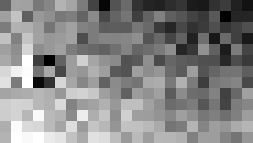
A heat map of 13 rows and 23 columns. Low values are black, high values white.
Odd patch: rougher, in the middle left. Slope: up to the bottom left. Ninth with the lowest average: top right. Roughest part: middle left. Ninth with the highest average: bottom left.
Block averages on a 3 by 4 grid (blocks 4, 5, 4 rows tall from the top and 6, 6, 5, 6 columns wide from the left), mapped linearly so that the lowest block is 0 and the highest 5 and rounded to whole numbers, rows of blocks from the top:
3210 / 3321 / 5433
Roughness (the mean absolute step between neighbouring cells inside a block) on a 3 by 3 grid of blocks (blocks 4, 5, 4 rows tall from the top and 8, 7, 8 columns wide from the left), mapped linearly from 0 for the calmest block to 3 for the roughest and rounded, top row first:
1 1 1 | 3 1 1 | 1 0 0
